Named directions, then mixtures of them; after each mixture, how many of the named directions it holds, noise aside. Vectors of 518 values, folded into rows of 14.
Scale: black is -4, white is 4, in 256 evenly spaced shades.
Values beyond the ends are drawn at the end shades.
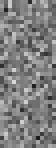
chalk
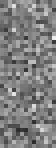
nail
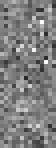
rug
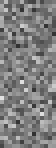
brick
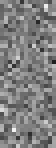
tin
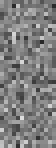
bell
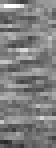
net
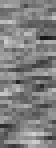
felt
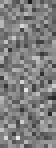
three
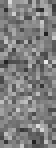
three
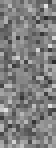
three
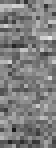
three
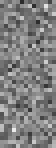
one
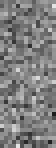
three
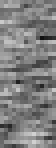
one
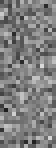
three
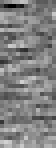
one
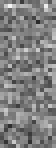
three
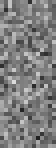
one
